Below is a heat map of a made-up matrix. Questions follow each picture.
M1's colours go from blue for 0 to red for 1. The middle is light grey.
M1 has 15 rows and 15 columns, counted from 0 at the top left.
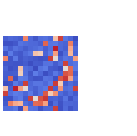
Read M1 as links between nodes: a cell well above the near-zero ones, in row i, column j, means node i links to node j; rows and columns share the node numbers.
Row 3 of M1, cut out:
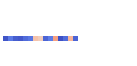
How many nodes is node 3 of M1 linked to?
4
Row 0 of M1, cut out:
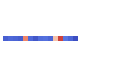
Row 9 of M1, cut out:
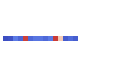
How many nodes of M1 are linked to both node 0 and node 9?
3
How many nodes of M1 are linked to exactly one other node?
1
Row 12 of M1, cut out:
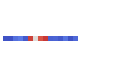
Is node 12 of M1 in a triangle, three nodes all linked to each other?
no
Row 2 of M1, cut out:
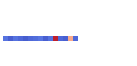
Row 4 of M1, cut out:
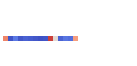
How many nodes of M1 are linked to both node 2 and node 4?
1
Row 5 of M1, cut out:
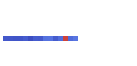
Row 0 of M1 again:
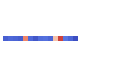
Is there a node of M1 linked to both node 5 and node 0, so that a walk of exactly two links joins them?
no
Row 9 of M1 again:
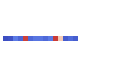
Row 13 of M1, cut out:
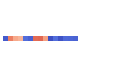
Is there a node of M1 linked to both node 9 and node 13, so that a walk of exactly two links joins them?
no
